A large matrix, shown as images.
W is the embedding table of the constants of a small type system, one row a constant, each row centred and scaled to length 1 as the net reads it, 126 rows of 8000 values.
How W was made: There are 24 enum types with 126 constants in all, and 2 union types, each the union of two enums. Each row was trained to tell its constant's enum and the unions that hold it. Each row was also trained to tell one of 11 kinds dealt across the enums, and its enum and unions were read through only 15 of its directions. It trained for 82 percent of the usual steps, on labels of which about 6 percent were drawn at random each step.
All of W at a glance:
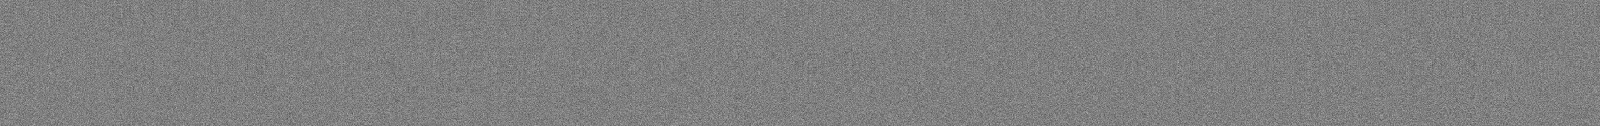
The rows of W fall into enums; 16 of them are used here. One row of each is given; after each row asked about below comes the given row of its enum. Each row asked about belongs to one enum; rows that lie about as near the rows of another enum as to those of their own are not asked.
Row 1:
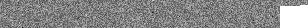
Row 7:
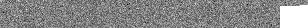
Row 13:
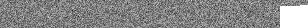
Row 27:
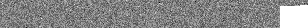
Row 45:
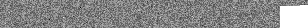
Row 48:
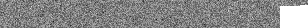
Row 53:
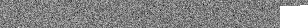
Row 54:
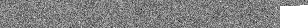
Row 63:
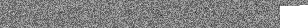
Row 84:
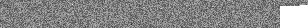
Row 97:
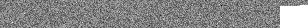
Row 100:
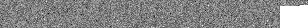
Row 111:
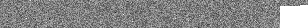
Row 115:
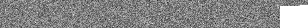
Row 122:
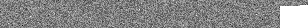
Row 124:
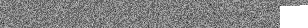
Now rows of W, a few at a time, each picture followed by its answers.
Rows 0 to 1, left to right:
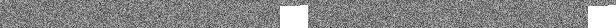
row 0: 100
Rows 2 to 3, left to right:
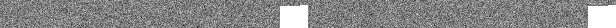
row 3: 111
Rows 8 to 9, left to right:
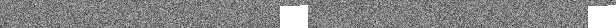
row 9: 100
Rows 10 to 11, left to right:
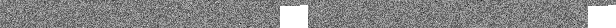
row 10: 1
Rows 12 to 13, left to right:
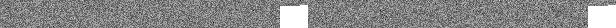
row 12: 84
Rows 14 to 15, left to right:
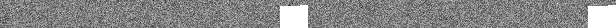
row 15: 111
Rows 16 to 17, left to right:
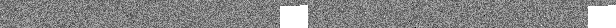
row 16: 84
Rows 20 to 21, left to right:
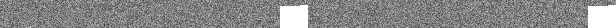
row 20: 48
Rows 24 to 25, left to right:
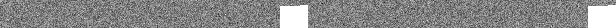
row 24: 48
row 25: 63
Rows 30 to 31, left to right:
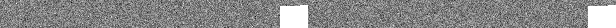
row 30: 54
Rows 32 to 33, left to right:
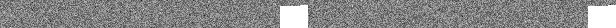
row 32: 97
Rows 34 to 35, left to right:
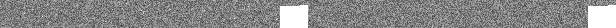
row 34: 45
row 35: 1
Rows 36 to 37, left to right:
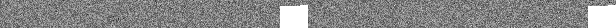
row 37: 1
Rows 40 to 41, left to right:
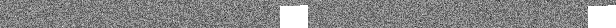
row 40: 54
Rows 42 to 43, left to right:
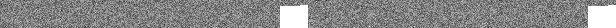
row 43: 13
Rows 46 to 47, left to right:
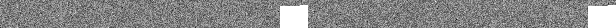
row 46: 13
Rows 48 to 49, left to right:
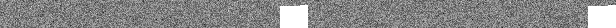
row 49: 122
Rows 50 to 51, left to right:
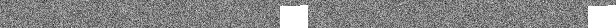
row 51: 122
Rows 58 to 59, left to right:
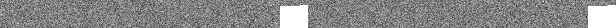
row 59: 122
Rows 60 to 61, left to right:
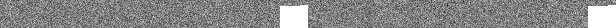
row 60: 97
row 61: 111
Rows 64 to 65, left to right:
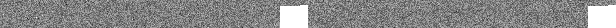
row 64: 111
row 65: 124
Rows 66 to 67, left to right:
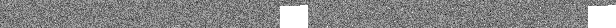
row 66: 48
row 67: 97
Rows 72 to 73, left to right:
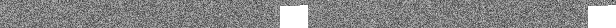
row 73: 54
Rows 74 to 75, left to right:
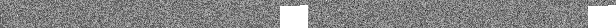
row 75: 45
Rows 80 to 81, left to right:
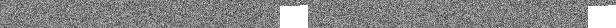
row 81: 45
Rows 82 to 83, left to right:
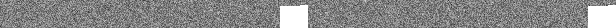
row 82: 48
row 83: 111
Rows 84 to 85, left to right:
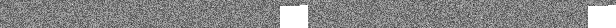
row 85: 100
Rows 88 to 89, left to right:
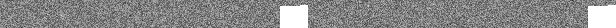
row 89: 1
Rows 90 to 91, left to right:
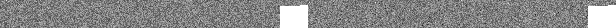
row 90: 1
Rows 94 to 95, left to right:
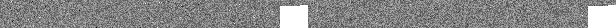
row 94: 53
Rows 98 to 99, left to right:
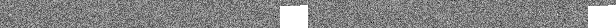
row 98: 45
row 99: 97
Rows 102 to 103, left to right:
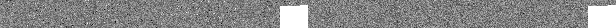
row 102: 7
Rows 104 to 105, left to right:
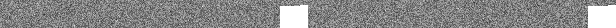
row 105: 48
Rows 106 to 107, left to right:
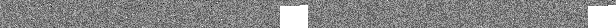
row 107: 45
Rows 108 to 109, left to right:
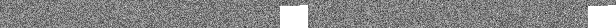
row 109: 54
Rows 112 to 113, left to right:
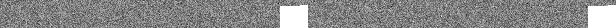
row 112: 13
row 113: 54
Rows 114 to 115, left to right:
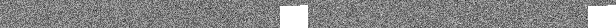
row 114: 63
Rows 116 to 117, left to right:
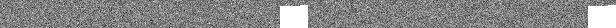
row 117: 115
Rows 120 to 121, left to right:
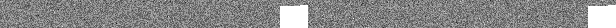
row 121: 97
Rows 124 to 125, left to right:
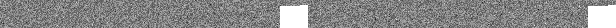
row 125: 84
